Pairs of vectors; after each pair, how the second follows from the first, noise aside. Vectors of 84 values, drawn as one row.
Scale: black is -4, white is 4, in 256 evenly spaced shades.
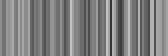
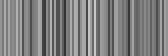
shuffled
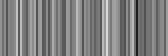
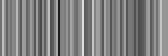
shuffled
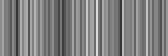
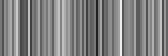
negated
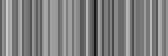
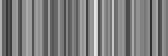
negated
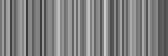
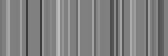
partly zeroed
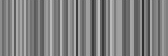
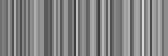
negated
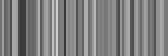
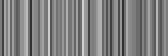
shuffled
